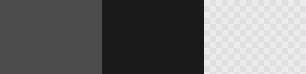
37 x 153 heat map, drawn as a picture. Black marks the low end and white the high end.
It is made of 1 by 3 panels. Panel 1,1: low, flat. Panel 1,2: very low, flat. Panel 1,3: very high, checkered, faint in contrast.
